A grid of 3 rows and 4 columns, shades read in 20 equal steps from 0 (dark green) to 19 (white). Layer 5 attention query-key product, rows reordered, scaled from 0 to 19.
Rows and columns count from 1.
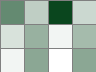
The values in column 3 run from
0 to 19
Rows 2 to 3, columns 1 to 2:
16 11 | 18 10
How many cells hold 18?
2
